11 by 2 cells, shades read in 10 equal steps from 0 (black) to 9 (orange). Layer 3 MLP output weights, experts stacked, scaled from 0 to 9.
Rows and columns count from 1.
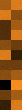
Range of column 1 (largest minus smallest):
8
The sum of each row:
14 13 9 11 9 10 8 11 9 10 10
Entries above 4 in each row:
2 2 1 1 1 1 0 2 1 1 1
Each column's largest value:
8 9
